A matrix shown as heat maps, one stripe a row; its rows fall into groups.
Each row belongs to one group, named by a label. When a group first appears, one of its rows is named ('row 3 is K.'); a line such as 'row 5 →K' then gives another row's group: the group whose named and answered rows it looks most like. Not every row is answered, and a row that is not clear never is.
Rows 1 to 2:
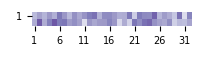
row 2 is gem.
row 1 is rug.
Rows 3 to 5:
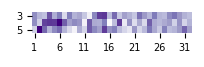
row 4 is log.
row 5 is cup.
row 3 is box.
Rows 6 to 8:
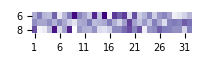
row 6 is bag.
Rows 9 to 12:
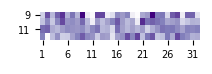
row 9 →gem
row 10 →gem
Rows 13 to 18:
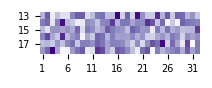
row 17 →rug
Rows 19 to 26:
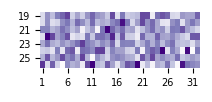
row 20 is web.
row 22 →cup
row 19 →cup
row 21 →box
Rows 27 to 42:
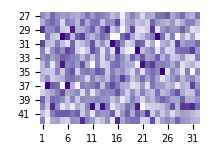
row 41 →log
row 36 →web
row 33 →gem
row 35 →rug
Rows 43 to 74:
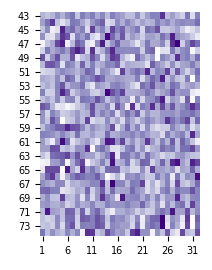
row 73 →rug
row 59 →log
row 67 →bag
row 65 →cup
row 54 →box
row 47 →gem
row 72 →rug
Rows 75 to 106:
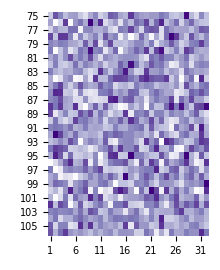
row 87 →box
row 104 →web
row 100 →gem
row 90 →web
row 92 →cup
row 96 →gem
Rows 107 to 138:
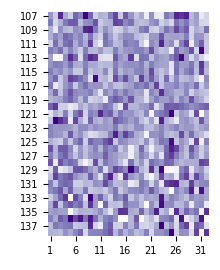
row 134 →gem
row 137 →gem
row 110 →gem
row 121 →rug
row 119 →box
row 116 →gem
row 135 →bag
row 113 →box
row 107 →box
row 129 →web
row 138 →rug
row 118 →gem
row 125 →rug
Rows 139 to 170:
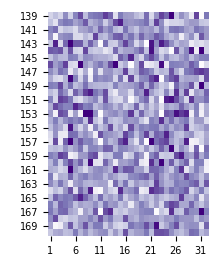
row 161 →box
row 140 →log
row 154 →gem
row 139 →rug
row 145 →web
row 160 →gem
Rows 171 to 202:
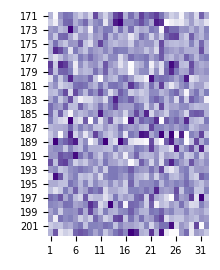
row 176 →cup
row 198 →bag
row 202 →web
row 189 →cup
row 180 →gem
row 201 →rug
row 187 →gem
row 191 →log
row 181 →web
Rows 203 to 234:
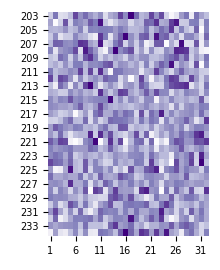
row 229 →box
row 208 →box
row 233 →box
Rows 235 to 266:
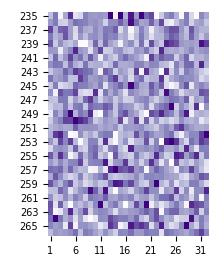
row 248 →rug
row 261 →rug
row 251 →box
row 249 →gem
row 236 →web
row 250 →log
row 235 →bag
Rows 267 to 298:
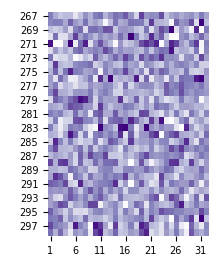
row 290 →cup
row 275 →gem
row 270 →web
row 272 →rug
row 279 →log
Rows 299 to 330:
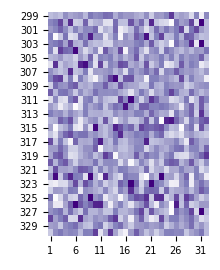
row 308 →box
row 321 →log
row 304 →log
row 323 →web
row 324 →web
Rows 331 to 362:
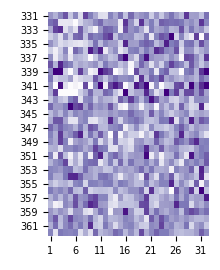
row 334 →rug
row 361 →gem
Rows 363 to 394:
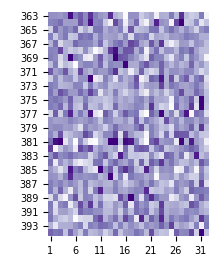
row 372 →gem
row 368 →box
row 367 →web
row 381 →box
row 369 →box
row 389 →web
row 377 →gem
